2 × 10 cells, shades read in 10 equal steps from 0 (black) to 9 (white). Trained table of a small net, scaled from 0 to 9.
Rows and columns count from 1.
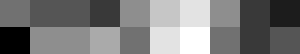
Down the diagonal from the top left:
4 5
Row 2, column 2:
5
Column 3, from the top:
3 5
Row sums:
40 46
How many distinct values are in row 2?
8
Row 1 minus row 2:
4 -2 -2 -4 1 -1 -1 1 0 -2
